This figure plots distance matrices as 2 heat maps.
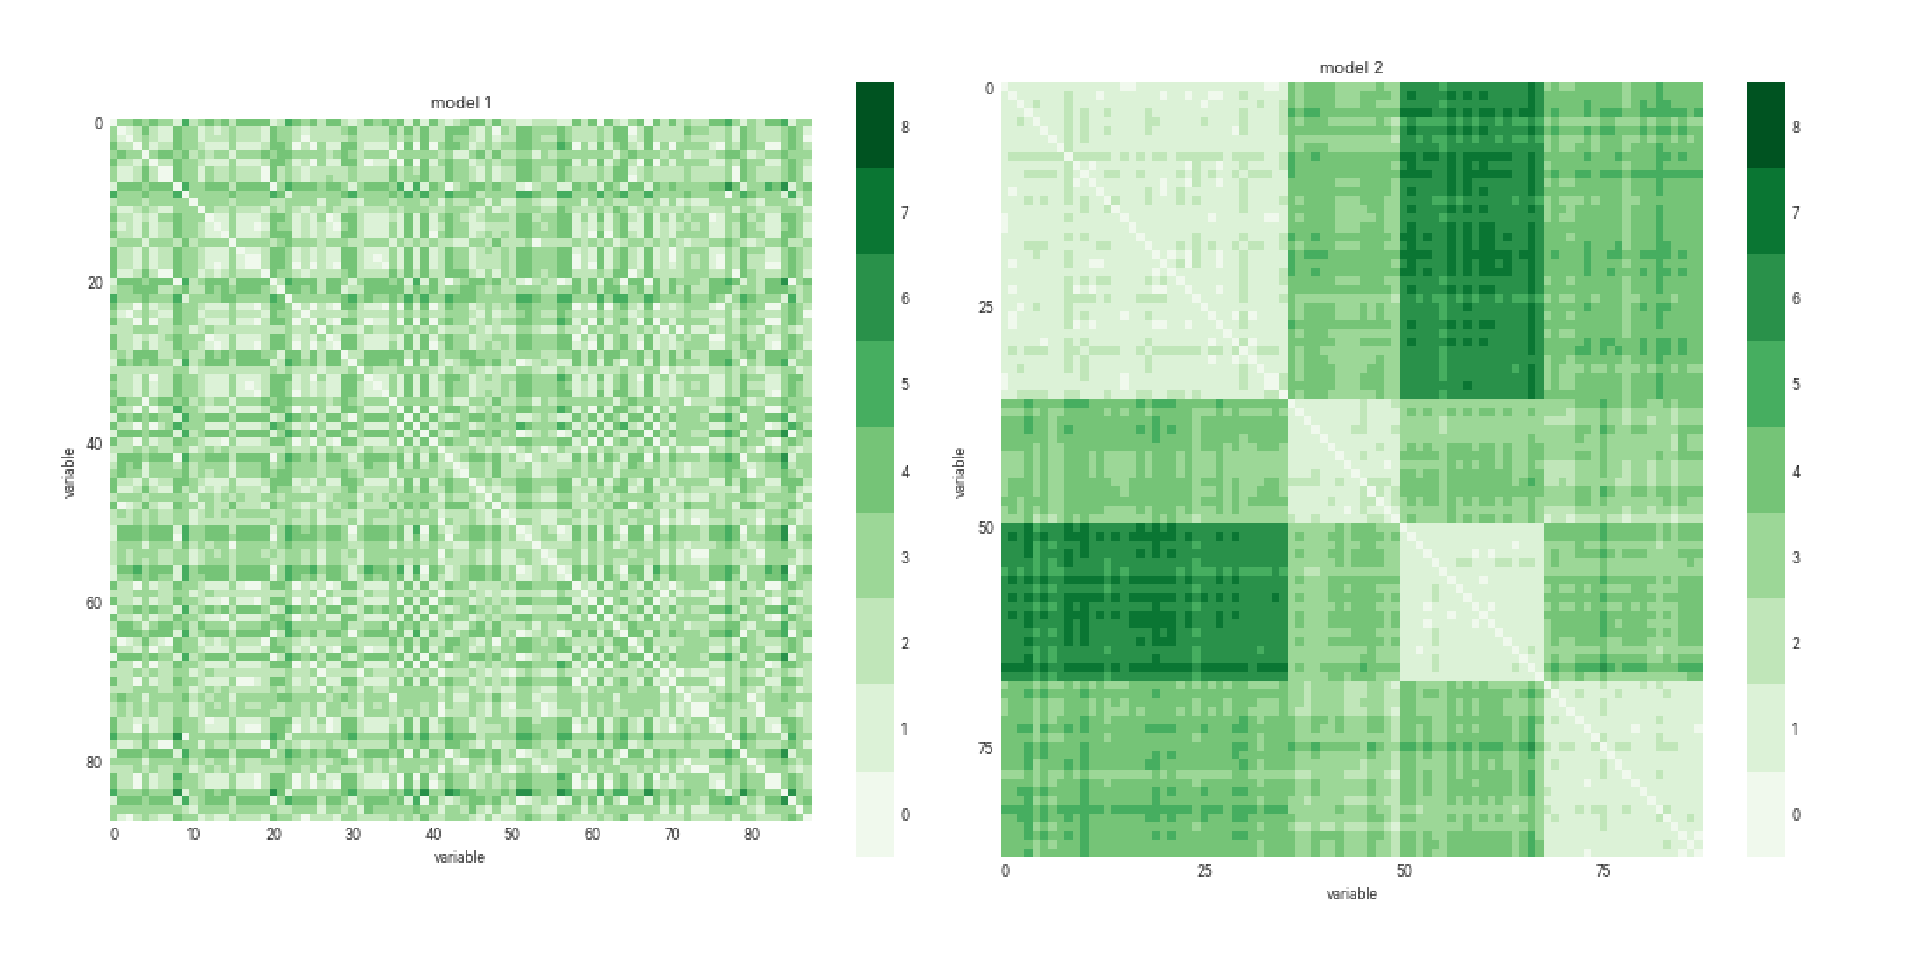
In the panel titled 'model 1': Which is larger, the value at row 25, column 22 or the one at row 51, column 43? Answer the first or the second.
the first
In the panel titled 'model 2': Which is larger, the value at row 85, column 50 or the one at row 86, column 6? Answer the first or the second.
the first
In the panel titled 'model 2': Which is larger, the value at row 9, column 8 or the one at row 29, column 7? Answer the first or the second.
the first
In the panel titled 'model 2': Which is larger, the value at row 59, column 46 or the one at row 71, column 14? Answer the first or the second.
the first
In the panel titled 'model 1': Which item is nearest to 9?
77
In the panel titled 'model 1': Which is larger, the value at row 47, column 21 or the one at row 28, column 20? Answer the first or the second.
the second
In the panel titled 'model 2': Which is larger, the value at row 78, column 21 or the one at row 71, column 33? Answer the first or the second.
the first
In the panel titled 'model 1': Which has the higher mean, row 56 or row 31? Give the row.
56
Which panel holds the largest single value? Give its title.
model 2
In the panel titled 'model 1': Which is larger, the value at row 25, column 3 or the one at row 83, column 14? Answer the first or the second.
the second
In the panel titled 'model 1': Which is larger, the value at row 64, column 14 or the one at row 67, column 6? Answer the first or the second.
the first
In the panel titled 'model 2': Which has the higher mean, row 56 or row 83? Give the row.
56
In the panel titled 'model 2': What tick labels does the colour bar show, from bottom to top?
0, 1, 2, 3, 4, 5, 6, 7, 8
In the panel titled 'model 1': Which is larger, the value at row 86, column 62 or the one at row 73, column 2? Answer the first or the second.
the first
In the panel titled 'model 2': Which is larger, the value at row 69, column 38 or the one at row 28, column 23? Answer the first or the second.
the first
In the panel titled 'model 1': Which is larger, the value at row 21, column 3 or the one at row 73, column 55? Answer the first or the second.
the first
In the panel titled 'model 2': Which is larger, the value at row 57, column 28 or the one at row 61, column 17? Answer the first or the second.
the second
